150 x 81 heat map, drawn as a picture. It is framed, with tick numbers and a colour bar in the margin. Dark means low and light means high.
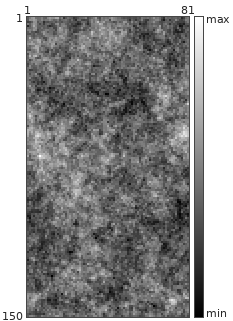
Grain: blotchy. Slope: none. Mirror symmetry: none. Odd rows or columns: none. Histogram: bell-shaped.
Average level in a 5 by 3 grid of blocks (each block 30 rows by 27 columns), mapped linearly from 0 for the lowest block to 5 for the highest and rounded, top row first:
3 3 1 / 2 0 3 / 5 3 3 / 1 2 0 / 2 2 2
